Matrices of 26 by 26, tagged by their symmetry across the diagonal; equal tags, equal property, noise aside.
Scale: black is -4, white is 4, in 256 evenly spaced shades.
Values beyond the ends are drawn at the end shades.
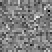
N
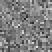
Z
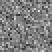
Z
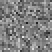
Z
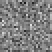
Z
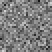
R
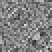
R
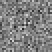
Z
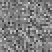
Z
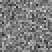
N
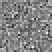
R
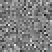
Z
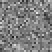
Z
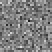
N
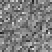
R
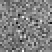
Z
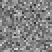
N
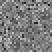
R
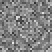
R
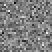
N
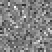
N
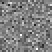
N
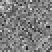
R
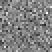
N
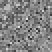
R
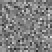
Z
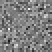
R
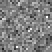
R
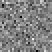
N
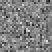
N
